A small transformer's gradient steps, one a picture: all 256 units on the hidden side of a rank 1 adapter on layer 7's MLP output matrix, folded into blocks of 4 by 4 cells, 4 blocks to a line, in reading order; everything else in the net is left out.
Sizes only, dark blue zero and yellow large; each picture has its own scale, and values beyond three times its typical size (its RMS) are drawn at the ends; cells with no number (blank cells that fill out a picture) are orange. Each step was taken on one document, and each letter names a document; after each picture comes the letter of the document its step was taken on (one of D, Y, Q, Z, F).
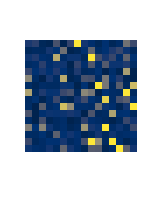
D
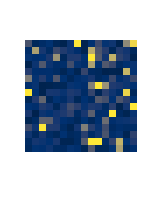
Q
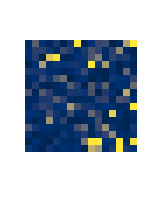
Q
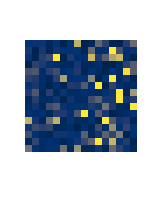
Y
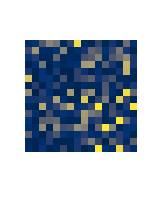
D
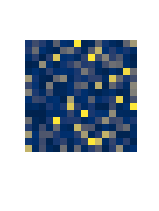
Y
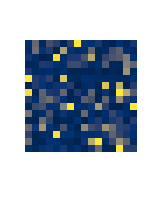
D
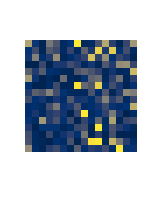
Y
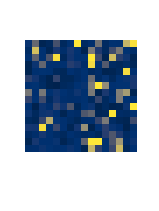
Q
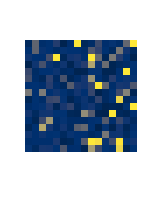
Q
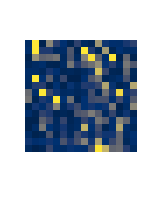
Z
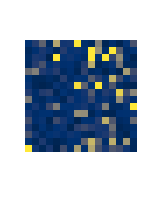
Y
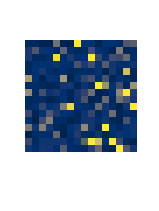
D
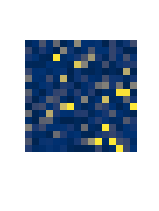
D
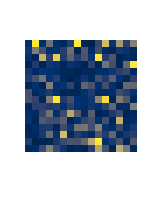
Z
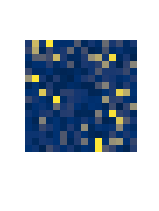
Z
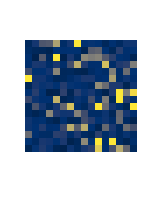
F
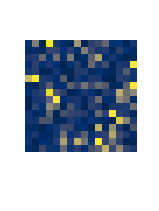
Z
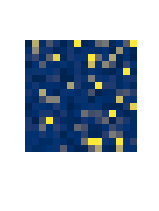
Q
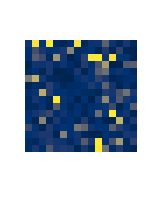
Z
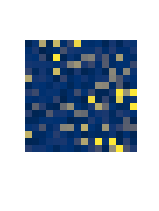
F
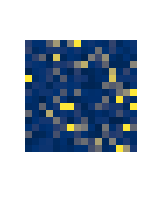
F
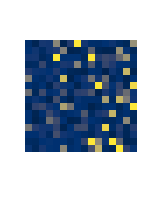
D
